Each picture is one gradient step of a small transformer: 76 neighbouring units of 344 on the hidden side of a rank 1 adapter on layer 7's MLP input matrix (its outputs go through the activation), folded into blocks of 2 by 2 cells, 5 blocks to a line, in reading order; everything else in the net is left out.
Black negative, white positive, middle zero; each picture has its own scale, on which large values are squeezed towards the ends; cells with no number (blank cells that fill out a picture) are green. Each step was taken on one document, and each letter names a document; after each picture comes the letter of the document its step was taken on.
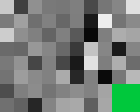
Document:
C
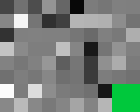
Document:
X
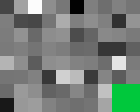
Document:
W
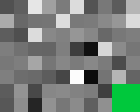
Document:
W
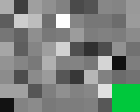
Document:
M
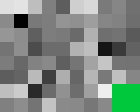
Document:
M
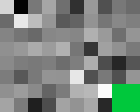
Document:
M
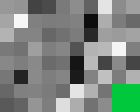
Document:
C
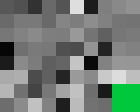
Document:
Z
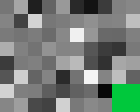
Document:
Z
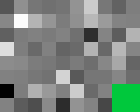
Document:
X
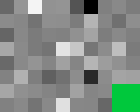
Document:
Z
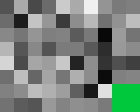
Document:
Z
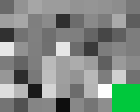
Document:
Z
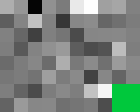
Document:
W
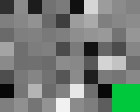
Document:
X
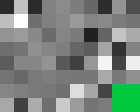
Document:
C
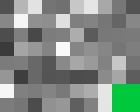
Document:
M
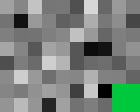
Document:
Z
